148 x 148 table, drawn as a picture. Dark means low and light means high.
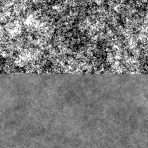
Slope: none. Stripes: none. Seam: horizontal, 50% of the way down, the bottom part calmer. Ninth with the lowest average: top middle. Mirror symmetry: none. Ninth with the highest average: top left. Grain: blotchy.
